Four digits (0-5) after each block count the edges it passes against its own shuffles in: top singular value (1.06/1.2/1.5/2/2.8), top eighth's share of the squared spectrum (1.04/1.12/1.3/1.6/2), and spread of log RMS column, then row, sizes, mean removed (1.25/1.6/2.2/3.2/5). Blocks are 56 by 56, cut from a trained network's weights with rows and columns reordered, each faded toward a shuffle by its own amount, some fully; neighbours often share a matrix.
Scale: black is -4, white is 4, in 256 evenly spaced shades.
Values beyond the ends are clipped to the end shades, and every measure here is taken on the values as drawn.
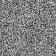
2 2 0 0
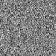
3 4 1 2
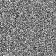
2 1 0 0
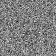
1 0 0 0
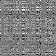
4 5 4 2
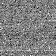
2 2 0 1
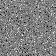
0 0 0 0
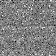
2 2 1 0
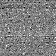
3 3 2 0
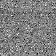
2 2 0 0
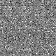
2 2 1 0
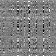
4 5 3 1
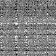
4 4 3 2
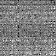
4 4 3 2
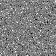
0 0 0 0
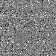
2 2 1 0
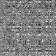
4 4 3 1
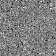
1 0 0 0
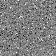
0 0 0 0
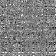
3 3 2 2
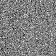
1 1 0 0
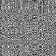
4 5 3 2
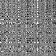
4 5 2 3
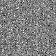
1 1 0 0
